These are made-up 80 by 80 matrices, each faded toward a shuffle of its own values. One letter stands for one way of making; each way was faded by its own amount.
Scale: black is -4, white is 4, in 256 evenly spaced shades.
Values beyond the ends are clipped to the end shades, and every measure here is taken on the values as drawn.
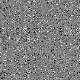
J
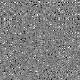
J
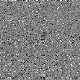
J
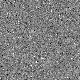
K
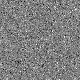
K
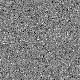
K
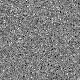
K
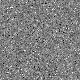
K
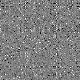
J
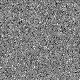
K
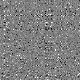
J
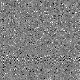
J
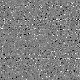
J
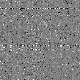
J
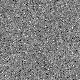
K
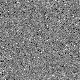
K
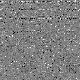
J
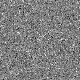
K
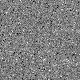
K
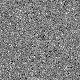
K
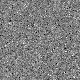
K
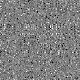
J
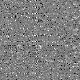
J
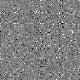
J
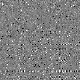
J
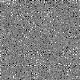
J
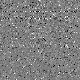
J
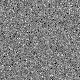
K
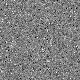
K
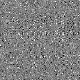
J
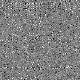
J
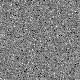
K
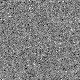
K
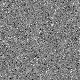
K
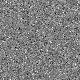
K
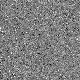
K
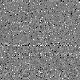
J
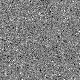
K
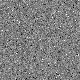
K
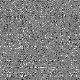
J
